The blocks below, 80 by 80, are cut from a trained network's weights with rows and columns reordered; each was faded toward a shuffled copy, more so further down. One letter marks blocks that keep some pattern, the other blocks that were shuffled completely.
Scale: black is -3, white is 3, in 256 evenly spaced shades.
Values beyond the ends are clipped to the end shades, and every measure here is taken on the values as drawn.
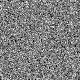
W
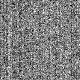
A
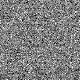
A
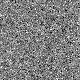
W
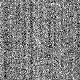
A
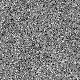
W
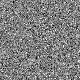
W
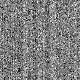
A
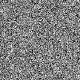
A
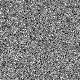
W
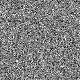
W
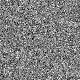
W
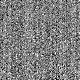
A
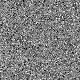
W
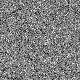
W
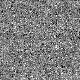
A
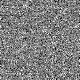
A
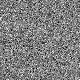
W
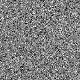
A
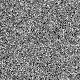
W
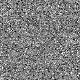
A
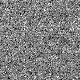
A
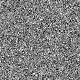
W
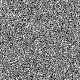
W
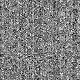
A
